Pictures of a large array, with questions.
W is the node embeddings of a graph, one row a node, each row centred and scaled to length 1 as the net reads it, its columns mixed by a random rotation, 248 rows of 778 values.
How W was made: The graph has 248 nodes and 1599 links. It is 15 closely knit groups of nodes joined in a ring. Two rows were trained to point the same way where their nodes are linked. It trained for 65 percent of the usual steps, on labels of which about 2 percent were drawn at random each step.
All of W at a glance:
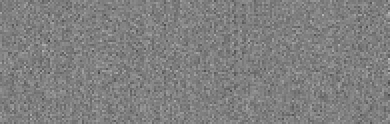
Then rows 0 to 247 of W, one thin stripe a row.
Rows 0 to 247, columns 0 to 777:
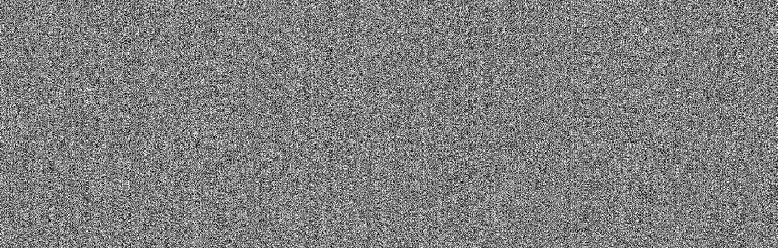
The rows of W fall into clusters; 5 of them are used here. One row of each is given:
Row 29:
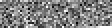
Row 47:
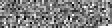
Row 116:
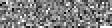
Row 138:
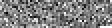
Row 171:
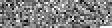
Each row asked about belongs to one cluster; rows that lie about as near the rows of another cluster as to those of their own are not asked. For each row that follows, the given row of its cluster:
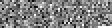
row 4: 47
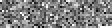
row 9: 29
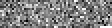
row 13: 171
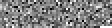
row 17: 138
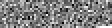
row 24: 47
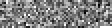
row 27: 116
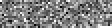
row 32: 29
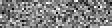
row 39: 171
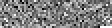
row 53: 138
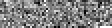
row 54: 116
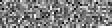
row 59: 47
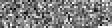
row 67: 47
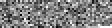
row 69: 29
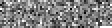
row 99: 116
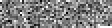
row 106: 29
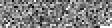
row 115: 138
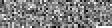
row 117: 116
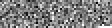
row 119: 47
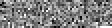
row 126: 116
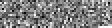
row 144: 47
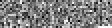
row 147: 47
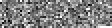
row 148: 29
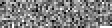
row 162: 116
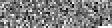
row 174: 47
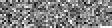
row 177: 29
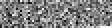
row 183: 29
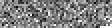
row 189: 138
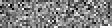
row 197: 171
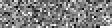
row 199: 138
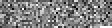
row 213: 171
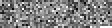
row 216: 171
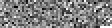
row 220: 138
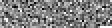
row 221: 138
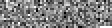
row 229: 116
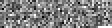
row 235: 47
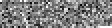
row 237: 29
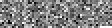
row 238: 29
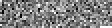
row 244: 171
